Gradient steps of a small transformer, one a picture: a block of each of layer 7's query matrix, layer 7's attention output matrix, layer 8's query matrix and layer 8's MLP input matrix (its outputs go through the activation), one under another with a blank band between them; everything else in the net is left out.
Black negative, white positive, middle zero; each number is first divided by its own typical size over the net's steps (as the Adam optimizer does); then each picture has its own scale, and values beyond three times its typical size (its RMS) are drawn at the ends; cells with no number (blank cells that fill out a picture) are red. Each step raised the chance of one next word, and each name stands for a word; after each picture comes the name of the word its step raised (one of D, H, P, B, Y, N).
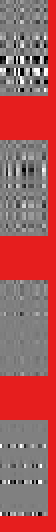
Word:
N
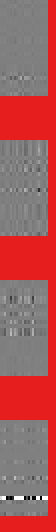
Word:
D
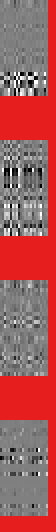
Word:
N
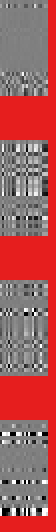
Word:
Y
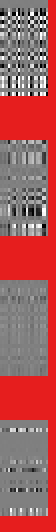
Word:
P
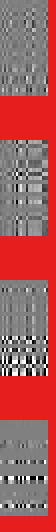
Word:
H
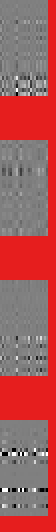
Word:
N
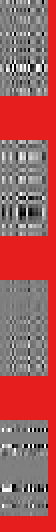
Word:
P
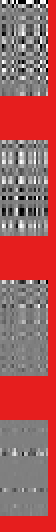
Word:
P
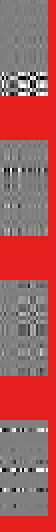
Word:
N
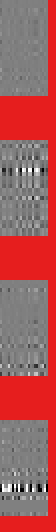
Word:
N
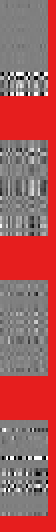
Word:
Y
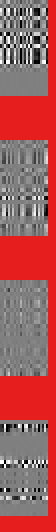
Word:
P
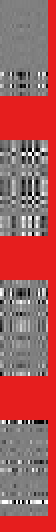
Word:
Y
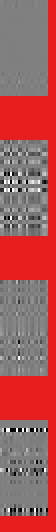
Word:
Y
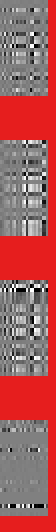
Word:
H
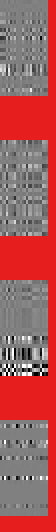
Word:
D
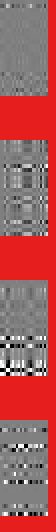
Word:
D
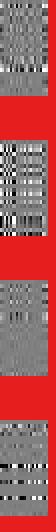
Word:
Y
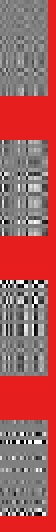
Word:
H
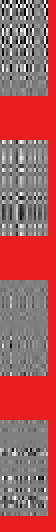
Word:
P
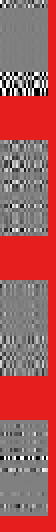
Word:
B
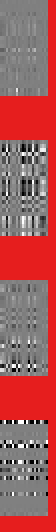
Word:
Y
